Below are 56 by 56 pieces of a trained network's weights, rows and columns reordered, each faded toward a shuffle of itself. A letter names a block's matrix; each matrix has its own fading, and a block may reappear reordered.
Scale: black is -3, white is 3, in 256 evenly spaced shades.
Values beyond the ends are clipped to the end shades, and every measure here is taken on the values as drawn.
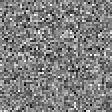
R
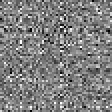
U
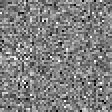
R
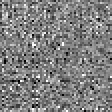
U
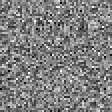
R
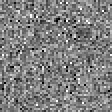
R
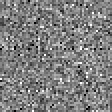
R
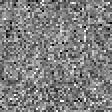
R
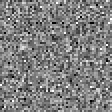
R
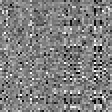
U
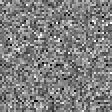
R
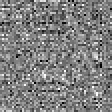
U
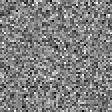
R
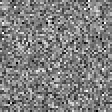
R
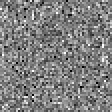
R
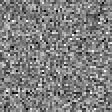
R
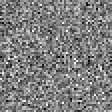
R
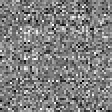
U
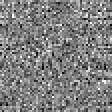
U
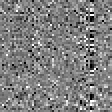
U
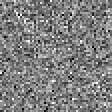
R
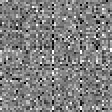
U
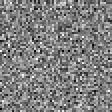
R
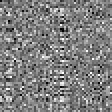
U
